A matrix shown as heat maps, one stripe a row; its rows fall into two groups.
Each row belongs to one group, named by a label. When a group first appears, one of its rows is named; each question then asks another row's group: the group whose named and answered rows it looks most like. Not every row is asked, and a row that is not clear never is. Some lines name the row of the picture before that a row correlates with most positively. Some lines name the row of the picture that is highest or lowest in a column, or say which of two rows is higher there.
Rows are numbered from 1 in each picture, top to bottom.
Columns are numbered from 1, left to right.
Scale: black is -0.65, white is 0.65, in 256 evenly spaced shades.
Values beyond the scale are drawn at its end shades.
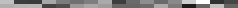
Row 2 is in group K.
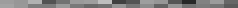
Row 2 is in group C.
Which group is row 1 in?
K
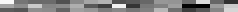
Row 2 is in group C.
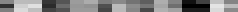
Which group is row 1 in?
K
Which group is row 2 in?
K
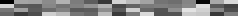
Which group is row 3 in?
C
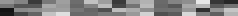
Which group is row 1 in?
C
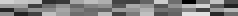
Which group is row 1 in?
K
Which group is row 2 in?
C
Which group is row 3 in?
K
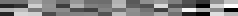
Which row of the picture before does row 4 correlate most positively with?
3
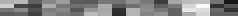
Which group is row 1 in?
C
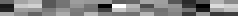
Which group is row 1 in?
K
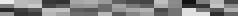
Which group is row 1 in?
K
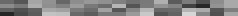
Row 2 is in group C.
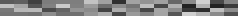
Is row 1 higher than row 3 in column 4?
Yes
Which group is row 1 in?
C
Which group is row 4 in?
C
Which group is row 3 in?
K
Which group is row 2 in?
C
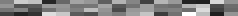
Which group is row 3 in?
C
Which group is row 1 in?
K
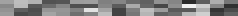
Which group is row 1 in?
K
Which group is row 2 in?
C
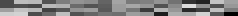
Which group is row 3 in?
K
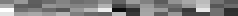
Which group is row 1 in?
C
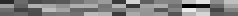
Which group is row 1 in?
C
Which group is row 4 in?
C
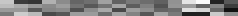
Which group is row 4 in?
K
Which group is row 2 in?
C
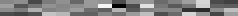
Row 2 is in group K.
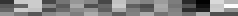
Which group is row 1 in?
K
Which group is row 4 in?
C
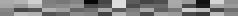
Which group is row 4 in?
K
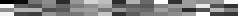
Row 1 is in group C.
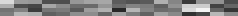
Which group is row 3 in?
C
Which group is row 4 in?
K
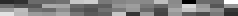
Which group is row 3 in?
C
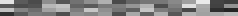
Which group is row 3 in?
C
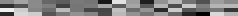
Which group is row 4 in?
K
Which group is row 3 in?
C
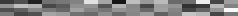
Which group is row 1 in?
C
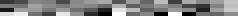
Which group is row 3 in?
K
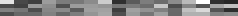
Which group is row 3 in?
C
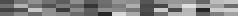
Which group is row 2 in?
C
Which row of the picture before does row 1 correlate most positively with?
2
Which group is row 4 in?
K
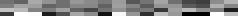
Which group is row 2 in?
K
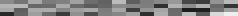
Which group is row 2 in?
C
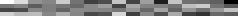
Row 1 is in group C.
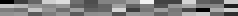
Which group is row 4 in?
C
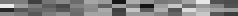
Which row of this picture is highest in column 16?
3
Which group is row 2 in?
K
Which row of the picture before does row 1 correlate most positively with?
4
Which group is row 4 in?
C
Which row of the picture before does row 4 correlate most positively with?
4
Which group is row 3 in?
C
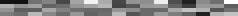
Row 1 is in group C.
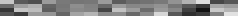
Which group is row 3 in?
K
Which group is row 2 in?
K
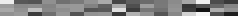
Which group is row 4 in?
C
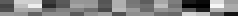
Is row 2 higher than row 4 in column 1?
No
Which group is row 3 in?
K
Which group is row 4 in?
C
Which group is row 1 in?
K
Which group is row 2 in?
K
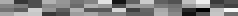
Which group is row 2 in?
C
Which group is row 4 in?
K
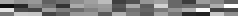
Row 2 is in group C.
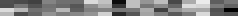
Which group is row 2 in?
C
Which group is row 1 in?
C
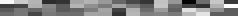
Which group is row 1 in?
K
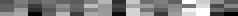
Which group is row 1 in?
C
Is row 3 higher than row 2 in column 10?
Yes
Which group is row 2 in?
C
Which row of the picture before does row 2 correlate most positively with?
4
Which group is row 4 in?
C
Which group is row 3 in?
C
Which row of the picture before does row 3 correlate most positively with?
4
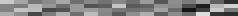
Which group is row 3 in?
K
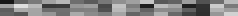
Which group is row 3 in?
K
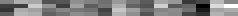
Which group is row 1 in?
K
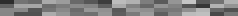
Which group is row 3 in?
C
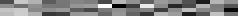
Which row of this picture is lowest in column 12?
3
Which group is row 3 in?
C
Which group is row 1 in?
K
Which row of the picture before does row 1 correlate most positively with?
2
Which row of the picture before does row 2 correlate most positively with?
3
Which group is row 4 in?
K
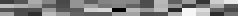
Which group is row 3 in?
C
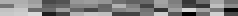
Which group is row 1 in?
K
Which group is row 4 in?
K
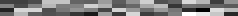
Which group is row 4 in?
C
